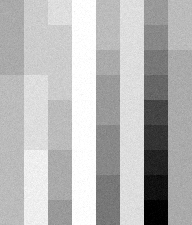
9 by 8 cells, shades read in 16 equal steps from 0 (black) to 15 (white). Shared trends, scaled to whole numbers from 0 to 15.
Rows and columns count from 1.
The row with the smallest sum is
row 9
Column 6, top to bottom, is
13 13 13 13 13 13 13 13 13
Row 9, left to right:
11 14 9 15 7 13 0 10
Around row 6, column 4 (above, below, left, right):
15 15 11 8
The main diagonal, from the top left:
10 12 12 15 9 13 2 10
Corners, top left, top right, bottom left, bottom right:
10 11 11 10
